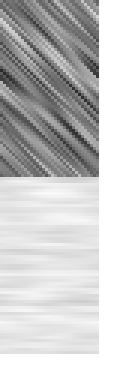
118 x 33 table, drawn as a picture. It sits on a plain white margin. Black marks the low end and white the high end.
It is made of 2 by 1 panels. Panel 1,1: middling, slanting down to the right, strong in contrast. Panel 2,1: very high, streaked across, faint in contrast.
